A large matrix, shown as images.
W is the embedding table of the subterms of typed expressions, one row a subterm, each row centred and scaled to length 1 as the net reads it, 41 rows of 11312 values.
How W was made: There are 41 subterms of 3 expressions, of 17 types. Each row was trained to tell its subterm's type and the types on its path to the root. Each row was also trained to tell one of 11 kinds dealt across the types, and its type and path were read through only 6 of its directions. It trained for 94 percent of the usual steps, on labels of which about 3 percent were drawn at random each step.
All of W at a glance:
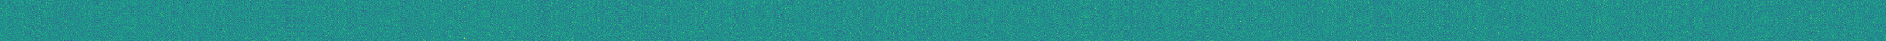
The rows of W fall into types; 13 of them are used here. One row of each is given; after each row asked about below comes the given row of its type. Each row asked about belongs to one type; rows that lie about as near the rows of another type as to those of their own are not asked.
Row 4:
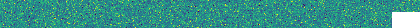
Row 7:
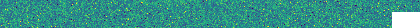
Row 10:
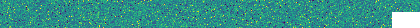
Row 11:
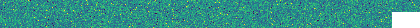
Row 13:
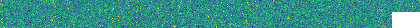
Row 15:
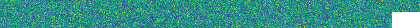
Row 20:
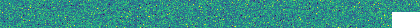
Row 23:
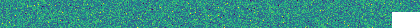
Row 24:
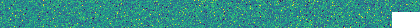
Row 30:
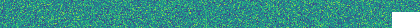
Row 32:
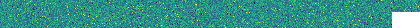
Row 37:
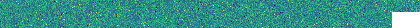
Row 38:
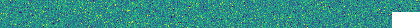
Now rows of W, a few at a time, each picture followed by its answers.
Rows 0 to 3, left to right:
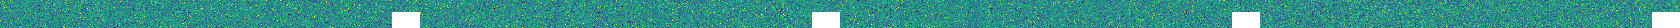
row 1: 20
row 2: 20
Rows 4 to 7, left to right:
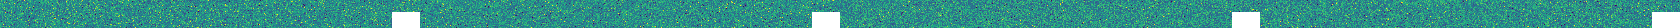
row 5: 15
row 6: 11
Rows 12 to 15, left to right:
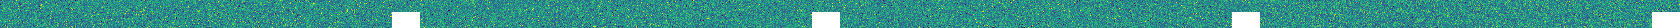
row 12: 10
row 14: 10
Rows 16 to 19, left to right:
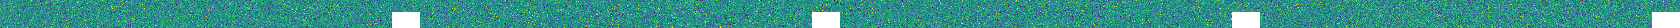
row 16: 32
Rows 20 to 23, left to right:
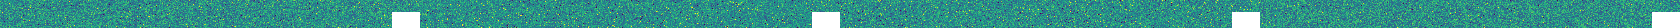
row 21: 4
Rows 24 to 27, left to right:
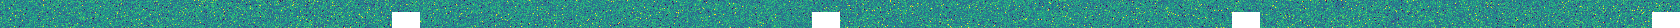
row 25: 10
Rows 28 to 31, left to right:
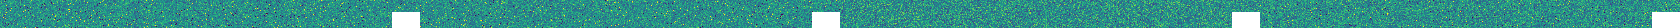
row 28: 20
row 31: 4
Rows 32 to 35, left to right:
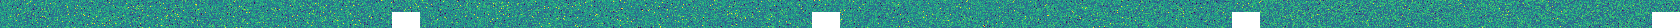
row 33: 38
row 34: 32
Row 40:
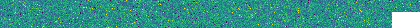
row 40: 11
